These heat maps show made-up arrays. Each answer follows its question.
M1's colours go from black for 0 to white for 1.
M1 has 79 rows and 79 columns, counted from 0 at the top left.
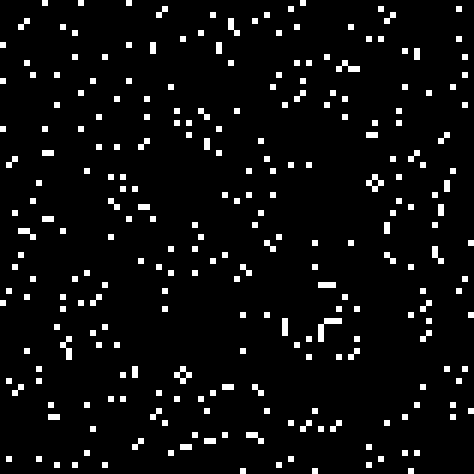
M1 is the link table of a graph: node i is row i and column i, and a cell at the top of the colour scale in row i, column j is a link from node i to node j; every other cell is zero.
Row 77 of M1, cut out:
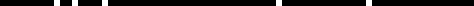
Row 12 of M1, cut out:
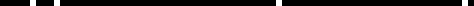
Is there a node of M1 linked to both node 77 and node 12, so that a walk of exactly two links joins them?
yes
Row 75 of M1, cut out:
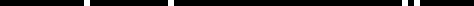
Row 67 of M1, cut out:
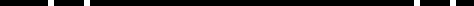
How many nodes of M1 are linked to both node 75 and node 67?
2
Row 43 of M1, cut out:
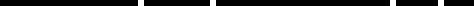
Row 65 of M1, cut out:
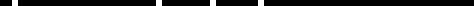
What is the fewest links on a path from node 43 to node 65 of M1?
1
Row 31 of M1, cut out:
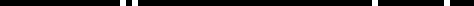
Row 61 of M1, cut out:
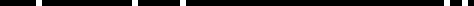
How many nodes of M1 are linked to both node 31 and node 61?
2
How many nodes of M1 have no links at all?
1
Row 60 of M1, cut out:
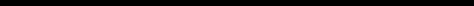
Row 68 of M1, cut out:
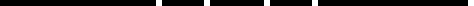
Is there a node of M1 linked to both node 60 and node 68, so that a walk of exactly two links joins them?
no
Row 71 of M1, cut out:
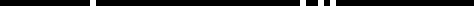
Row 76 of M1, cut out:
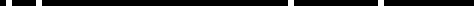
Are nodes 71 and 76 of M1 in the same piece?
yes
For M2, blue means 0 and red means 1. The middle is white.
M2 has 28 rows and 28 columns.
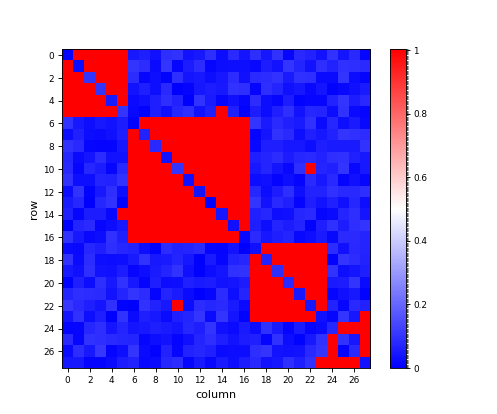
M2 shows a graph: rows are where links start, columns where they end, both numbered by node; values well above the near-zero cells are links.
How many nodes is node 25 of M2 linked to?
2
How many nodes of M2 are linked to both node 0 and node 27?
0
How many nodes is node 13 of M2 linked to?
10
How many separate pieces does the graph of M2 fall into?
1
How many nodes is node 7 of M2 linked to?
10
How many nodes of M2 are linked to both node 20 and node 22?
5
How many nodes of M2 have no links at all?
0
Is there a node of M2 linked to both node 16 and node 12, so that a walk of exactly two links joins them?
yes
